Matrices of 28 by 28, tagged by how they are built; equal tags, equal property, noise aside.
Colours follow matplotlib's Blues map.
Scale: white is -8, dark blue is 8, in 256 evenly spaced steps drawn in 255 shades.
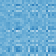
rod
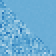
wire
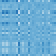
rod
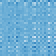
rod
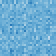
rod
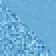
wire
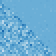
wire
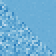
wire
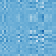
rod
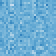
rod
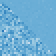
wire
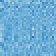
rod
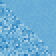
wire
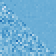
wire
